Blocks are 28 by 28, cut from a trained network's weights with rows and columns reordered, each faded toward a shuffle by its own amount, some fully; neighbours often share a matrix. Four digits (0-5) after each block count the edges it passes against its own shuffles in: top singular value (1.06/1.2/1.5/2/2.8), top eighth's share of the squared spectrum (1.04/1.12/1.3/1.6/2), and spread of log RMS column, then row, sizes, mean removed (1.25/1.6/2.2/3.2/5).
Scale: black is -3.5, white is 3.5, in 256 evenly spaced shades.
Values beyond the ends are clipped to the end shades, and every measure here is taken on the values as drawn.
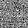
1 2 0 0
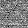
2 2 0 0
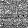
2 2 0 0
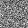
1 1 0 0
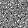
0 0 0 0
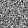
0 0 0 0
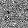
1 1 0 0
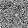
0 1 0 0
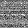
3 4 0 2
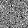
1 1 0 0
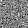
0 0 0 0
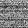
3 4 0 1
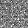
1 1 0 0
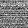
3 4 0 2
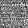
2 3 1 0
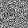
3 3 1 0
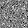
1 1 0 0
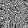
3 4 1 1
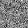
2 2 0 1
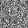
2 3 1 0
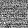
2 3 0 1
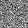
0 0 0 0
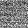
2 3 0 0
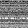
4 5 1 3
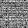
3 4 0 1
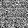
1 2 0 0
